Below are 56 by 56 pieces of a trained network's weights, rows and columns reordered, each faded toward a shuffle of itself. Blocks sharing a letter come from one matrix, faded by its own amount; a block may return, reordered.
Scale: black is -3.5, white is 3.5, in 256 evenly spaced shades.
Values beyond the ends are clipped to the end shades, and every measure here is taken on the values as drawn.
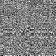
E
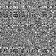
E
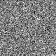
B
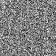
B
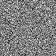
B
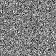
B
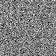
B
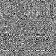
E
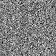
B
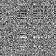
E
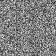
B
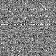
E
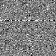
E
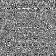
E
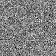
B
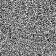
B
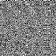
E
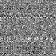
E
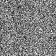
B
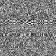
E
